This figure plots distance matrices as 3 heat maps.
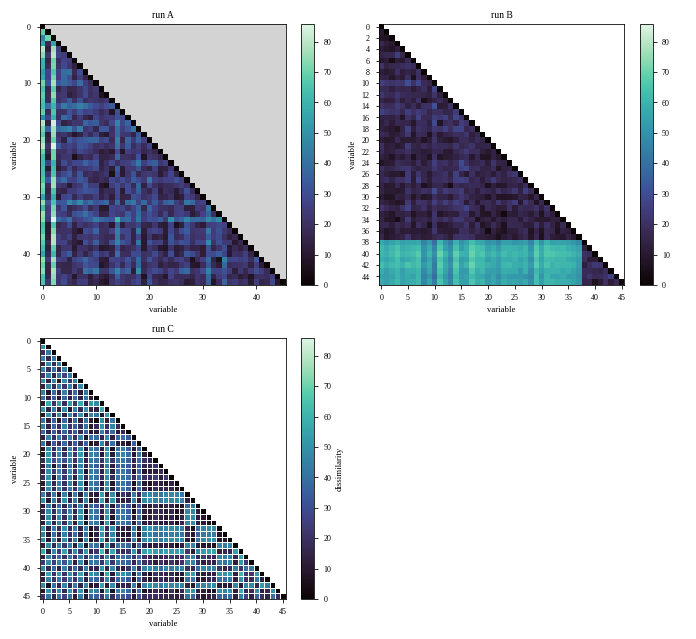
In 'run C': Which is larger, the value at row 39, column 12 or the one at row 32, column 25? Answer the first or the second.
the first
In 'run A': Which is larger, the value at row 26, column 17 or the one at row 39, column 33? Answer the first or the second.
the first
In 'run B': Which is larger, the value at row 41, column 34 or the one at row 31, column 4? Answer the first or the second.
the first
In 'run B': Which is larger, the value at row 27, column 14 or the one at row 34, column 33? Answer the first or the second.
the first
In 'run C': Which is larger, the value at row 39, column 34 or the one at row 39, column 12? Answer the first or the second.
the second
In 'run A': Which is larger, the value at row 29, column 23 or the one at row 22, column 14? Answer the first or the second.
the second
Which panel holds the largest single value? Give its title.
run A
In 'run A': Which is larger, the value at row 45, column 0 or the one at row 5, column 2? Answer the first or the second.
the second
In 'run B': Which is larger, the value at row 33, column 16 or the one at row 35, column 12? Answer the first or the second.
the first
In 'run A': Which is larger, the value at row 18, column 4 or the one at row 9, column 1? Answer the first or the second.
the first
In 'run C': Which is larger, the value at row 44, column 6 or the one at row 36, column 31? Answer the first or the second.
the first
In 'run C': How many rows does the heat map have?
46
